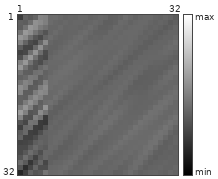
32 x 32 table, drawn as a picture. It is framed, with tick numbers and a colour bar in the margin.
The distribution is heavy-tailed on both sides. The ninth with the lowest average is the bottom left. A vertical seam about 20% of the way across splits the table, and the right part is calmer. The grain runs diagonally up to the right. There is no overall slope. No row or column stands out.
